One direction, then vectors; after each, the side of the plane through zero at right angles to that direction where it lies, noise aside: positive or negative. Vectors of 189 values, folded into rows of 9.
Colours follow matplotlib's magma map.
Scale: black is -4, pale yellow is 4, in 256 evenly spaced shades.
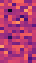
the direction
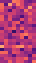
positive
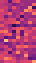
positive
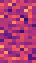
positive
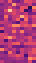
negative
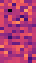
positive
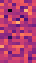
positive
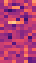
positive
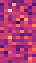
negative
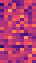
negative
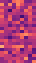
positive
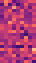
negative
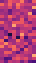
positive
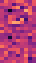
positive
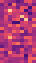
negative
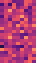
negative
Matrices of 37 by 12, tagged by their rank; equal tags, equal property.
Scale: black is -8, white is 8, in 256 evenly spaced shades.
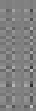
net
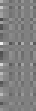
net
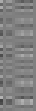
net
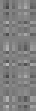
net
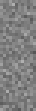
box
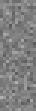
box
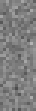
box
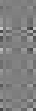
net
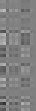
net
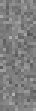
box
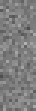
box
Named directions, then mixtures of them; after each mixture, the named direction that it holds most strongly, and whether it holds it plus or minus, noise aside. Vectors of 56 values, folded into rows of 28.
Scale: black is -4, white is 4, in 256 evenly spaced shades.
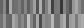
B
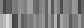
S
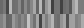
B, plus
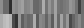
S, plus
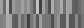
B, minus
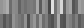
B, minus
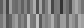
B, plus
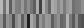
B, minus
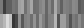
S, plus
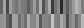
B, plus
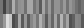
S, plus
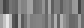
S, plus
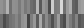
B, minus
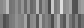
B, minus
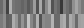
B, plus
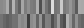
B, minus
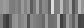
S, minus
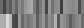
S, plus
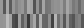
B, minus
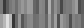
S, plus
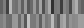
B, plus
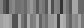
S, plus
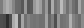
S, minus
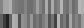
S, minus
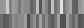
B, minus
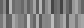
B, plus
